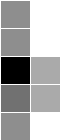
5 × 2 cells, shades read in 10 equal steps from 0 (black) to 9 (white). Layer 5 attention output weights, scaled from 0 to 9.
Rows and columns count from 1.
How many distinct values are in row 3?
2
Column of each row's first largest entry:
2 2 2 2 2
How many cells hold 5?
3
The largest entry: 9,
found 3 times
